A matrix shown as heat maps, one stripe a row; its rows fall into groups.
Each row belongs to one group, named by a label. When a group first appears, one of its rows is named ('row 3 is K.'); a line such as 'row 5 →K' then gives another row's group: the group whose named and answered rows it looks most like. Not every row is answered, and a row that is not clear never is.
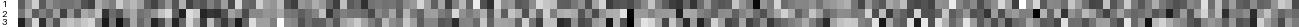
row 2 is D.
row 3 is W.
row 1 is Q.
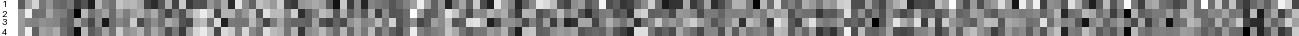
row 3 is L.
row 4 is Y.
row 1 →Q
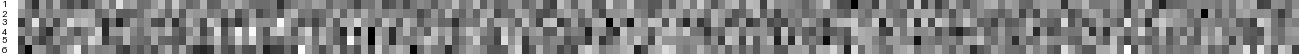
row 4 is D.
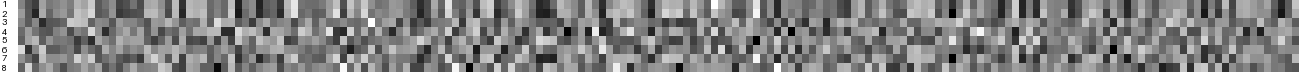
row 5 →Q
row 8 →D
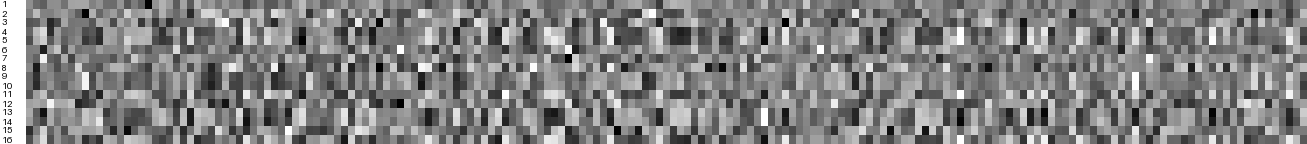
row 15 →W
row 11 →Q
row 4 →Q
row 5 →Q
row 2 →Y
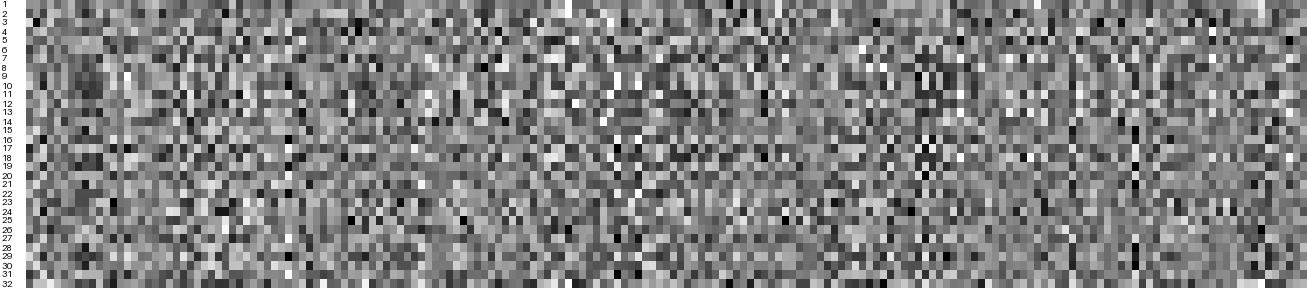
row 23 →D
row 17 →W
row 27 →W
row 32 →L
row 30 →Y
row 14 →L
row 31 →W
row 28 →Y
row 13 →Q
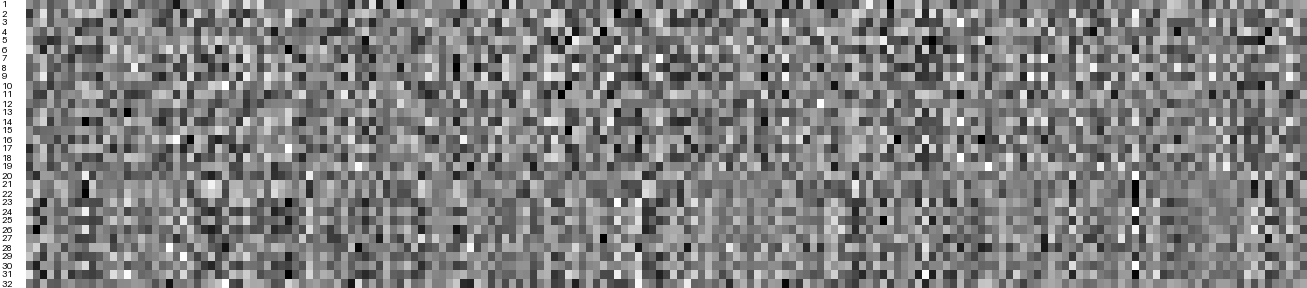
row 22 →Y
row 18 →Q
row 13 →W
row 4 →L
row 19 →D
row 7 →Q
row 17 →W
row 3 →Q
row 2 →W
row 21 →Y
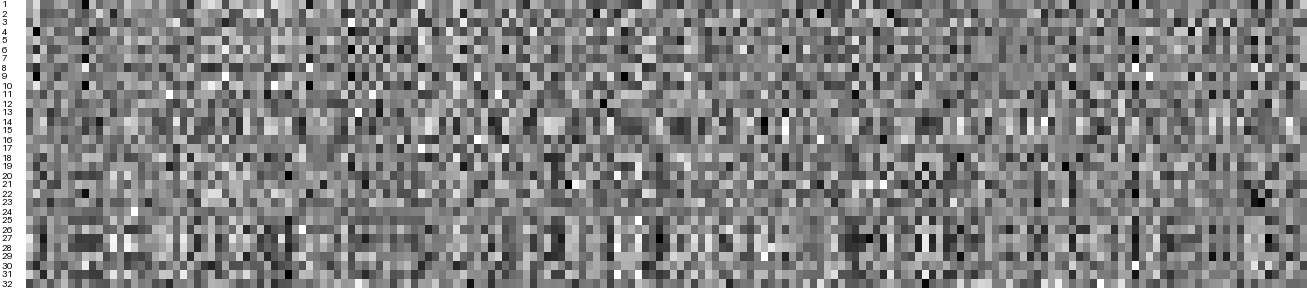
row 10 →Y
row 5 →Y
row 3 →D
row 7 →Y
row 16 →L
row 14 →Q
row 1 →Y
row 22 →Y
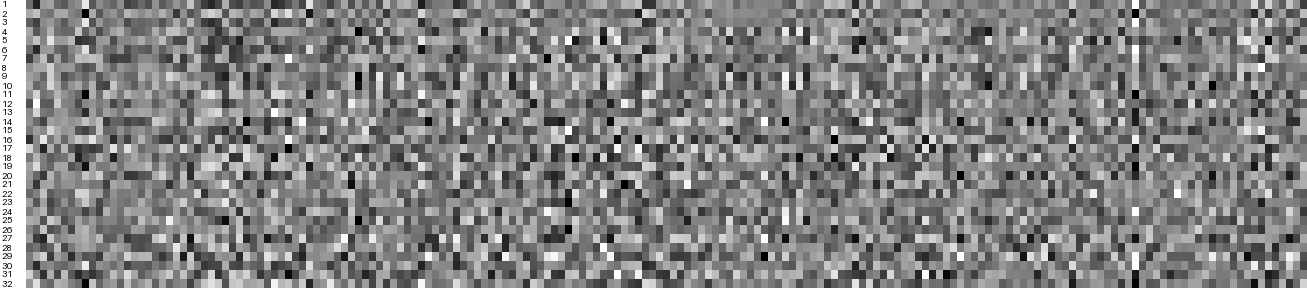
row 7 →W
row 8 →L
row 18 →D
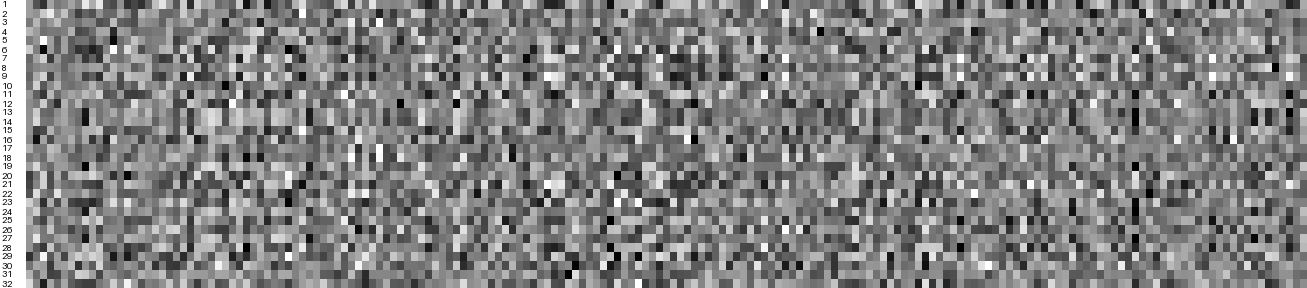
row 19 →Y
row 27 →Y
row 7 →Q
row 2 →L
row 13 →Y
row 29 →W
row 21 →Q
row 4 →D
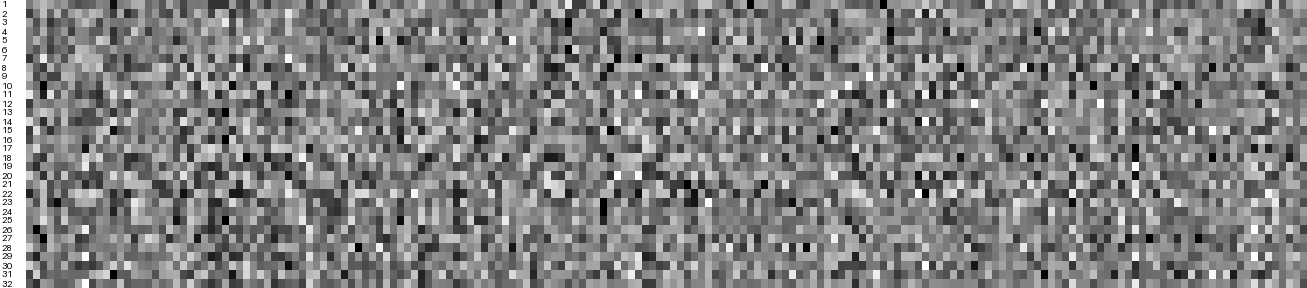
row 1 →L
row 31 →D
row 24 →L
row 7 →W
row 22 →W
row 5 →D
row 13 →L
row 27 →L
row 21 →Q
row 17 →Y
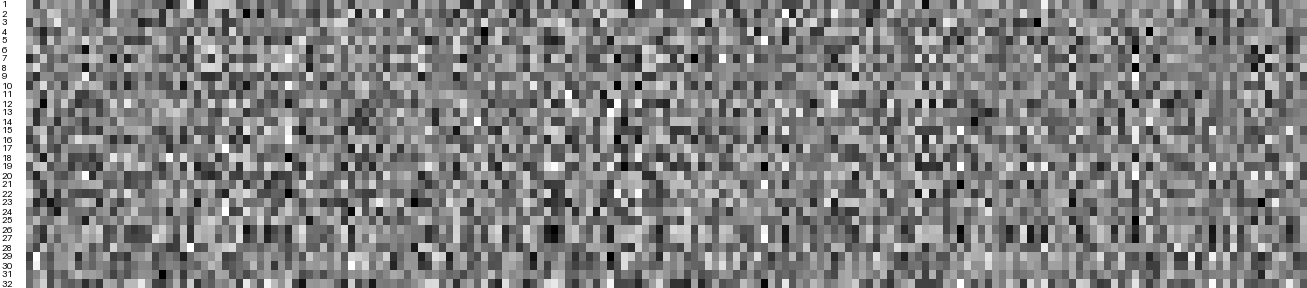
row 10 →W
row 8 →Y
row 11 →L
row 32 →Q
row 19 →Q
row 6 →Y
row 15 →Q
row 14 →D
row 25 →Y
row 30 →D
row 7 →W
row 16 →W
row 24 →D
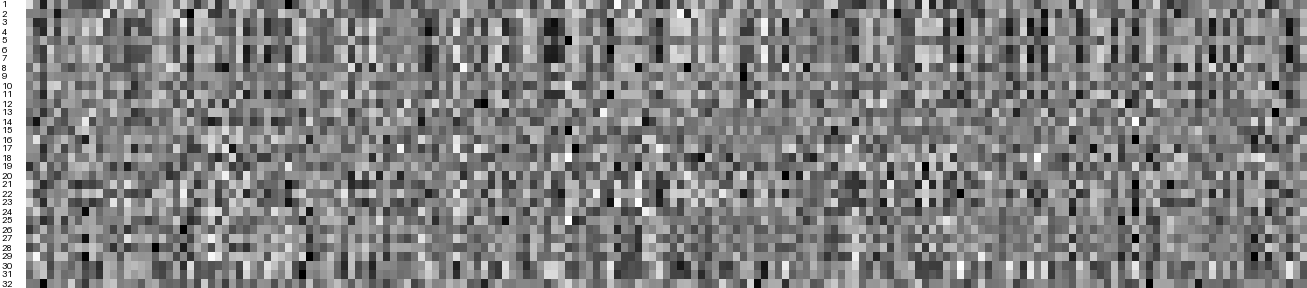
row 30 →Q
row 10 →L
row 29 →Y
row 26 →W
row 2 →D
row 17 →L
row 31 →Q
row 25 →L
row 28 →W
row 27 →Y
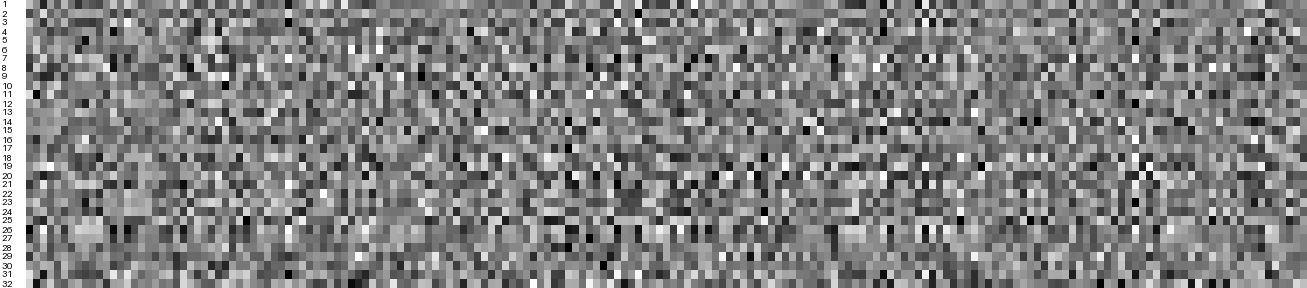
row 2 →W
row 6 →D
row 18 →Q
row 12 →Y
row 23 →Y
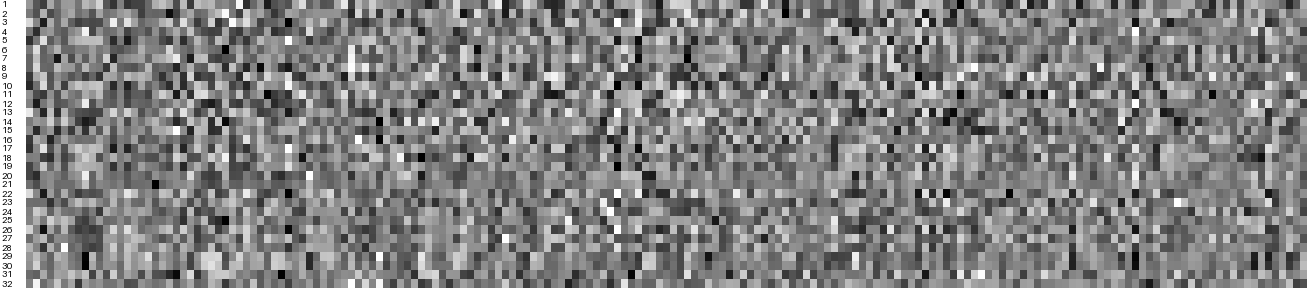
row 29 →Y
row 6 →D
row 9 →Q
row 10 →W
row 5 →W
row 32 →D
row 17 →W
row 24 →Q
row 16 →D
